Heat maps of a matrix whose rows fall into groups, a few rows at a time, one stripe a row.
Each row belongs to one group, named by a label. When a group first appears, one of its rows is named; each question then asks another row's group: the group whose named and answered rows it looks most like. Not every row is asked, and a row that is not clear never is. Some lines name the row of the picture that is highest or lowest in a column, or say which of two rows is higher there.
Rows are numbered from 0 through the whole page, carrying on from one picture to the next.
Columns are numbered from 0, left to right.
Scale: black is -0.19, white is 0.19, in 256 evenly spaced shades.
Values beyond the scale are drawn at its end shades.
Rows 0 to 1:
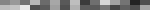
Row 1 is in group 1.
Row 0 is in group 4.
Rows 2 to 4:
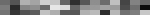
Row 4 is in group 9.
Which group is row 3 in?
4
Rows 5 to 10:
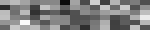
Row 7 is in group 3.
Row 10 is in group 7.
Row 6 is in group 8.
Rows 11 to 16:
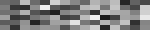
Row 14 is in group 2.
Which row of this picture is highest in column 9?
14
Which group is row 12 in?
9
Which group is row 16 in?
9
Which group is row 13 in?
3
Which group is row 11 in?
4
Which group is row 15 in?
8
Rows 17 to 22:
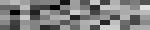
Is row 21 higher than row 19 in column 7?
No
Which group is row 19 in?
8
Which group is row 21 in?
9
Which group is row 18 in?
3
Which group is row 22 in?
3
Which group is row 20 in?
1
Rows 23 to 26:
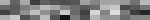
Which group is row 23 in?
3
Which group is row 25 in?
4
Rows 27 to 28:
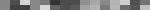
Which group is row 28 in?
9
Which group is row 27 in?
3
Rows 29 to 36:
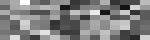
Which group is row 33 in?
3
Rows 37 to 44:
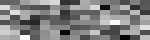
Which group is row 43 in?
2
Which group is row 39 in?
7
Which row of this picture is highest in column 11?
41
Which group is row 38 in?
2
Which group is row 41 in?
8
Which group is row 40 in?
3
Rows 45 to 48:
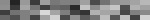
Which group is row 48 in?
8
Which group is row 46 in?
3
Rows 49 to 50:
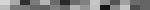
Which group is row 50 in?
2
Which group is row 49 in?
2
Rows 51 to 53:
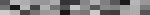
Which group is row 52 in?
8
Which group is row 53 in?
2
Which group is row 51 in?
7
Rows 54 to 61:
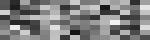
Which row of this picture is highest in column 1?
59
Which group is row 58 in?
8
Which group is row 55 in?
9
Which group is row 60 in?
1
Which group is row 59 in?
1
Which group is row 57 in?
4
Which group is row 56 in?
2
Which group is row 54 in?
8
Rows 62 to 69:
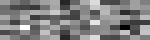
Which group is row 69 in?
2
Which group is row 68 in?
8
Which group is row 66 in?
4
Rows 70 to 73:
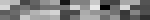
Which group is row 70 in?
2
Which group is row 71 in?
2
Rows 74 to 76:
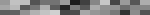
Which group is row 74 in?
1
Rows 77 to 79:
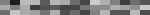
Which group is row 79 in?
7
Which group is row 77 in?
4
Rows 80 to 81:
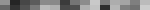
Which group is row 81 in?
9
